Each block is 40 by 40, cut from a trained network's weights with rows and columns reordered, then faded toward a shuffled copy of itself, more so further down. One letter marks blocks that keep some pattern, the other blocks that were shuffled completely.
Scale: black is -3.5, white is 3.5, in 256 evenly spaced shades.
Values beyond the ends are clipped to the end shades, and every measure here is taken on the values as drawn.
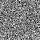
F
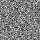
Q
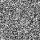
Q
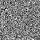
Q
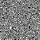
Q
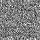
Q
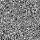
Q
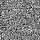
F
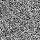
F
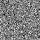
F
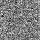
Q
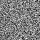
F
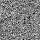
Q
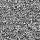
Q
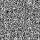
Q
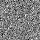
Q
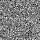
Q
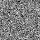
F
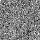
Q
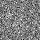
F
